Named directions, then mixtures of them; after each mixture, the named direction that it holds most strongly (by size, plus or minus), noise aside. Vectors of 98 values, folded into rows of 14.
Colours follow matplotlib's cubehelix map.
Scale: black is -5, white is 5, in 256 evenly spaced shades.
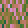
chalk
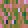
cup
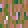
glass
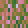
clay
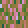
chalk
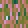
glass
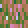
glass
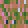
cup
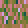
cup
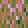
chalk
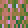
clay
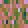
cup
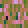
glass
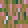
glass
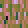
glass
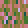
cup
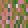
clay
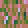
cup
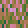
chalk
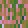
clay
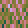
chalk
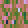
cup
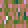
glass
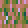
cup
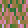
chalk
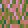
chalk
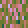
chalk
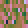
cup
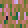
glass
